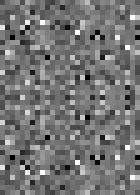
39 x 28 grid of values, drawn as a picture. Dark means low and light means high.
No row or column stands out. It is mirror symmetric from top to bottom. No overall slope runs across the table. There is no seam. A few values lie far out on both sides of the bulk. The texture is fine-grained noise.
